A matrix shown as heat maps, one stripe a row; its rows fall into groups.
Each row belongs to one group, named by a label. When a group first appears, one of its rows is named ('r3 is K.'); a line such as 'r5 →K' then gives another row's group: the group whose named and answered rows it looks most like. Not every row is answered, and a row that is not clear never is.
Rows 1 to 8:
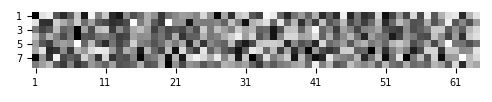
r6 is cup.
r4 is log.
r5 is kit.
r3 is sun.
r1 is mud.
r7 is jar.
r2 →kit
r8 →log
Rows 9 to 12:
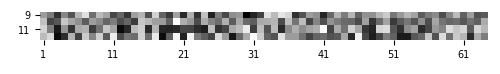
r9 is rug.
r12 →cup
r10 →kit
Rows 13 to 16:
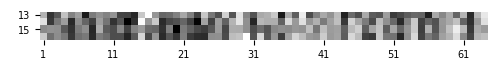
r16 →log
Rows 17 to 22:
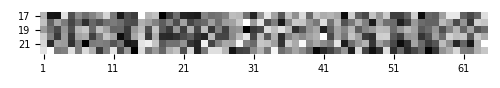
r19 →rug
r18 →log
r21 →log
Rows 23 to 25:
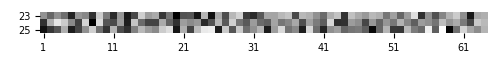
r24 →mud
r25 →jar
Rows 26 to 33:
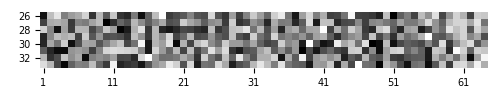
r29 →mud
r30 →jar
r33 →cup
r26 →mud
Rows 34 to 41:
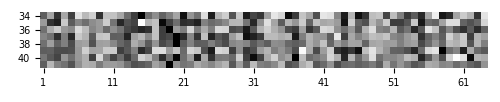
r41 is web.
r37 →rug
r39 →web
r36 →web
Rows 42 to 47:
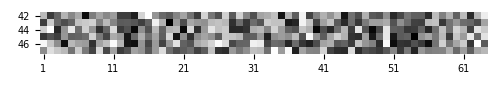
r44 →cup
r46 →cup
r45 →jar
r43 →web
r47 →mud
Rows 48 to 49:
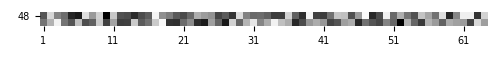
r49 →mud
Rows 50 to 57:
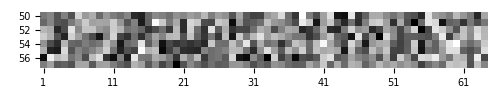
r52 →cup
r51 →web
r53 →cup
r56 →mud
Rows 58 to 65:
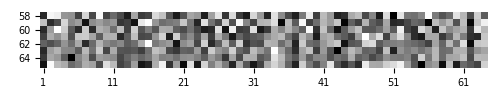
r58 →mud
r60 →mud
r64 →mud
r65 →web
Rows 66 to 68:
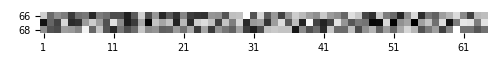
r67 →jar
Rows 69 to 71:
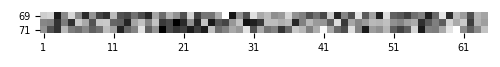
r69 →cup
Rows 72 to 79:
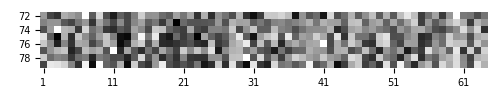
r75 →rug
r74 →mud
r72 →kit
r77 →jar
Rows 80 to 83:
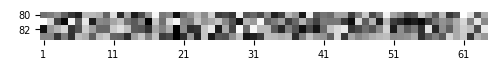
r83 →rug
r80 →jar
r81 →cup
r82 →jar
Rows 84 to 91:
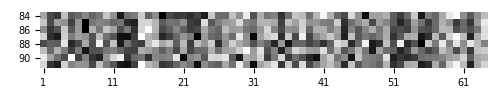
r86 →sun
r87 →kit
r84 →sun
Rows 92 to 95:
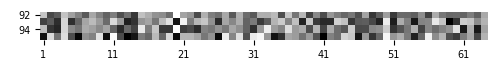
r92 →kit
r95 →jar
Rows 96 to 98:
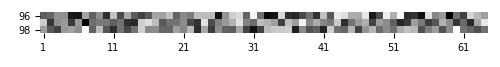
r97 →log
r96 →jar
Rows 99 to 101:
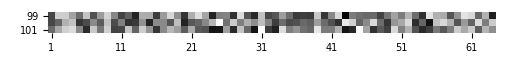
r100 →jar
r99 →mud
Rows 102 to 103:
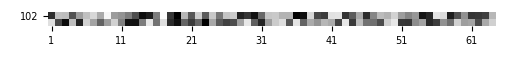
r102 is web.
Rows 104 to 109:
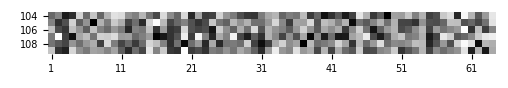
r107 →cup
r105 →sun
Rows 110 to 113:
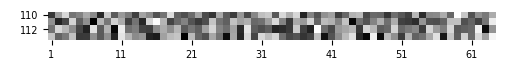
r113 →jar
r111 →sun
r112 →jar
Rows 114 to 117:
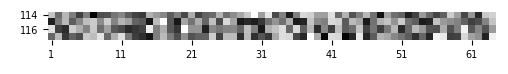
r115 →web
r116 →kit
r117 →web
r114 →log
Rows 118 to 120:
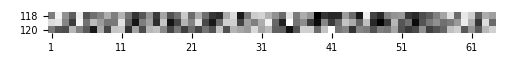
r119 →cup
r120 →sun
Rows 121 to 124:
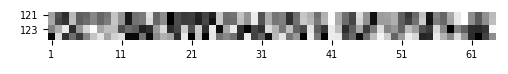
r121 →sun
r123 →web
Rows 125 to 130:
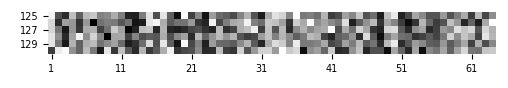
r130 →mud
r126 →log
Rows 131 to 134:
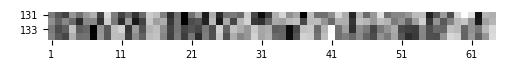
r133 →sun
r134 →sun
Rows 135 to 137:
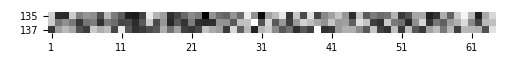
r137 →jar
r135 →kit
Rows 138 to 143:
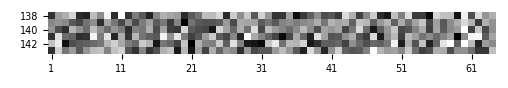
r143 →web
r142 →cup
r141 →jar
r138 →jar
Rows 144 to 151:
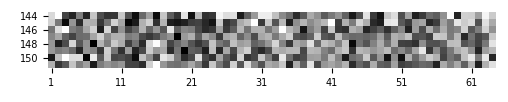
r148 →sun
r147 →web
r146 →mud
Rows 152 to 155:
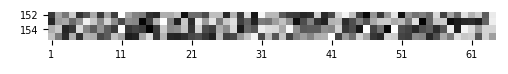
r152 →jar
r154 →cup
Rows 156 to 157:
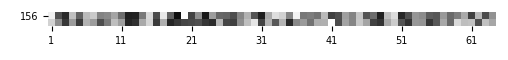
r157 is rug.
